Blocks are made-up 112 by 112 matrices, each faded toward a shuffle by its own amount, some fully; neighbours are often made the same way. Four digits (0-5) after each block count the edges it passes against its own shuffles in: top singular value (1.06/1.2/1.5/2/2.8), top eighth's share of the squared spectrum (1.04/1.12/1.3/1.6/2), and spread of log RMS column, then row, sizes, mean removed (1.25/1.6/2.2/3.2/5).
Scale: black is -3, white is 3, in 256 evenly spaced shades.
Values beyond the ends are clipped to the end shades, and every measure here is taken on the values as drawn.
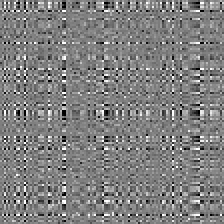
5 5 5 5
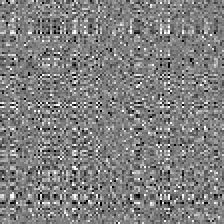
5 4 3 3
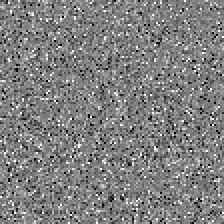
3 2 0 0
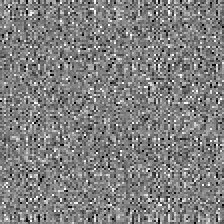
5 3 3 2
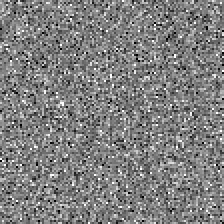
1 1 0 0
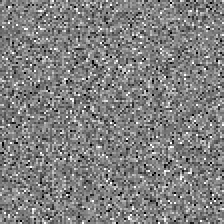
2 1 0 0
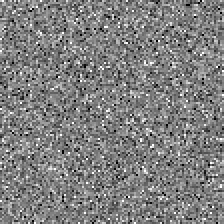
0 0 0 0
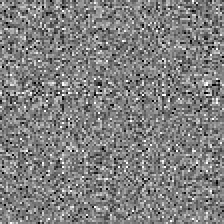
4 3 2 2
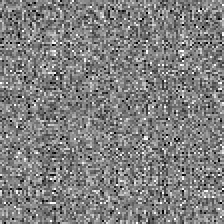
4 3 2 2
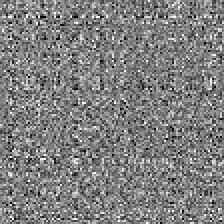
4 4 3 3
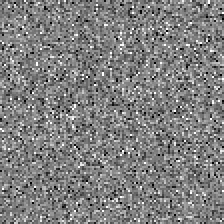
1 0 0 0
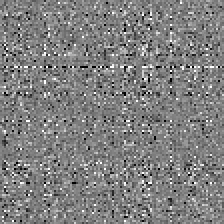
2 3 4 4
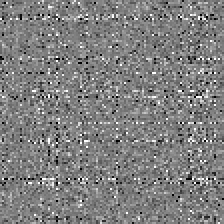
2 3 3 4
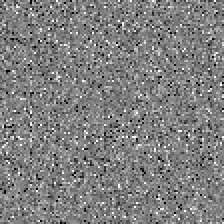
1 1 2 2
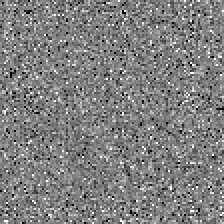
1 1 2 2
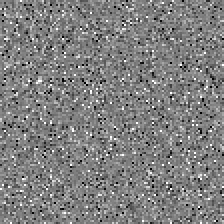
0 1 2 1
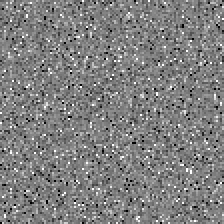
0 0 0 0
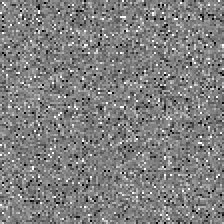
0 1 1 1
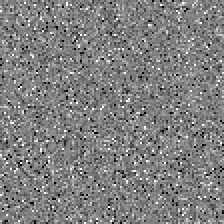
0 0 0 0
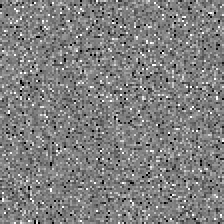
0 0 0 1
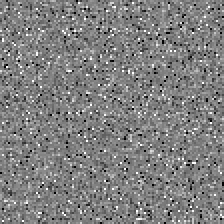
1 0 1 1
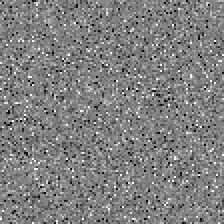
0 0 0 0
